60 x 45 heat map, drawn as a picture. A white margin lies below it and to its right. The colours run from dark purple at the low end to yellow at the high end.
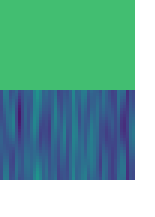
It is made of 2 by 1 panels. Panel 1,1: high, flat. Panel 2,1: low, streaked downward.
